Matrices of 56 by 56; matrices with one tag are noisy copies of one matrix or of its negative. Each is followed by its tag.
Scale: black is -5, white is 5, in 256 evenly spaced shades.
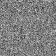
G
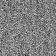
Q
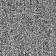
Q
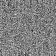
Q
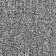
Q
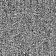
Q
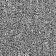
Q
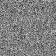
G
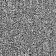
Q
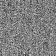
Q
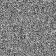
G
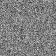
G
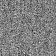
Q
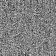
Q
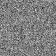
G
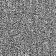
Q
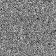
G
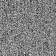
Q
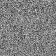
G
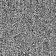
Q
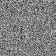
G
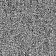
Q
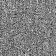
Q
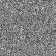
G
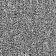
Q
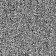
Q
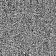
Q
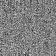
Q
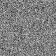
G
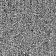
Q
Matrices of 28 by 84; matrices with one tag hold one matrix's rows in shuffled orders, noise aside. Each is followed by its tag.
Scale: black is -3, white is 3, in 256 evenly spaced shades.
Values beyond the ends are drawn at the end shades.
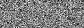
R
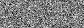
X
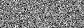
R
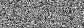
X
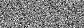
R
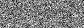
X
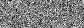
X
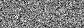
R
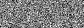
X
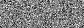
X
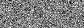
X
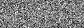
R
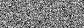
X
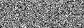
R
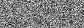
X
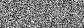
X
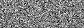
R
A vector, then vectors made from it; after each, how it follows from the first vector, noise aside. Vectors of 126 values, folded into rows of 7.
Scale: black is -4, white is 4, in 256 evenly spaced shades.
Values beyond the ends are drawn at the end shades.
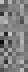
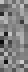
copied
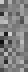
copied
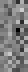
wrapped around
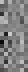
copied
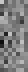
copied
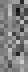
wrapped around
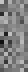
copied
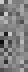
copied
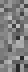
wrapped around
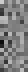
copied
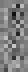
wrapped around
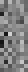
copied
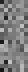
wrapped around
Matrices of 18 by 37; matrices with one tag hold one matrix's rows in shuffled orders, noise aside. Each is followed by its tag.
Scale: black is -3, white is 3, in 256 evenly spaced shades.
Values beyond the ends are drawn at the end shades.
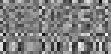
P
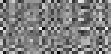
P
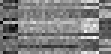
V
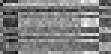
V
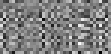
P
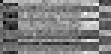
V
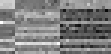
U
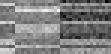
U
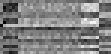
V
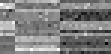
U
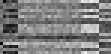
V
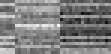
U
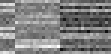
U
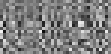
P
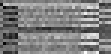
V
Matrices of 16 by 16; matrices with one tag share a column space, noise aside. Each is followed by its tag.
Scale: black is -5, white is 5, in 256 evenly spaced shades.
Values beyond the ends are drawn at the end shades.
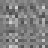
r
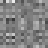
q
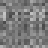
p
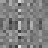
q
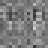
p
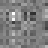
p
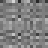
q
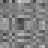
q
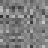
r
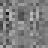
p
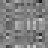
q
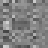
q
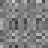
q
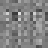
p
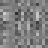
p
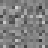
r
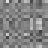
q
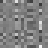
q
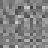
r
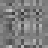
p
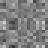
q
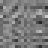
r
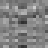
r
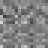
r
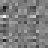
r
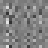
r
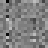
q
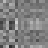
q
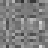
q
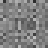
q
